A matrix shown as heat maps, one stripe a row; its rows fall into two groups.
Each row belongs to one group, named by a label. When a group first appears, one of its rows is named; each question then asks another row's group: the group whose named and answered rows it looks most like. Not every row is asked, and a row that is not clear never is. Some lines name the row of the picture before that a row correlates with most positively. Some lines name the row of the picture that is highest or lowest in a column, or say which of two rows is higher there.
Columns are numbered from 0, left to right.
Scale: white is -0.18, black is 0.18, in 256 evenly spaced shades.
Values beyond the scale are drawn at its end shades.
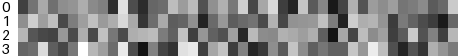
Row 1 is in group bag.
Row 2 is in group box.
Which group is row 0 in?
bag
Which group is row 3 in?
bag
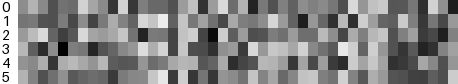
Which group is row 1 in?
box
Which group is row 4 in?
bag
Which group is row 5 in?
box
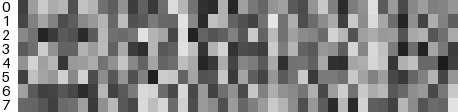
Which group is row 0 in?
bag
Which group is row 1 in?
bag
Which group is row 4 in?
bag
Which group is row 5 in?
bag
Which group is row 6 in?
box
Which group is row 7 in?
box
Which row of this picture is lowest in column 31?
2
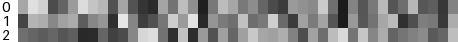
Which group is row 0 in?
bag
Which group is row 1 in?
bag
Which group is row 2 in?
box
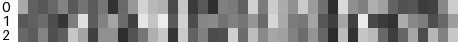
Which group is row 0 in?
box
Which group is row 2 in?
box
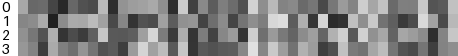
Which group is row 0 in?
box
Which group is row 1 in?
bag
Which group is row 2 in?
box
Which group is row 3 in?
box
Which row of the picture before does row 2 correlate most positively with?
0
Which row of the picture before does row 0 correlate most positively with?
0
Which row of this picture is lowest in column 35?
1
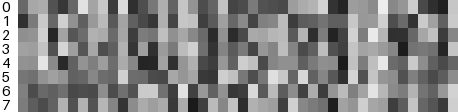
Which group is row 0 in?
bag
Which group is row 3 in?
bag
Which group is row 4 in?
bag
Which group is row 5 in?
bag
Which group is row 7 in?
box
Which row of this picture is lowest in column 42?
6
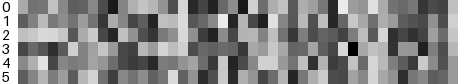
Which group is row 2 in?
bag
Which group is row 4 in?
bag
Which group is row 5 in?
bag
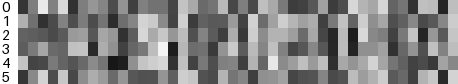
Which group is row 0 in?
bag
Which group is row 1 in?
box
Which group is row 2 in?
box
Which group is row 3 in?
box
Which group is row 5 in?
bag
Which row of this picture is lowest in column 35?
4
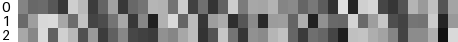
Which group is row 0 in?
box
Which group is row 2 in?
bag
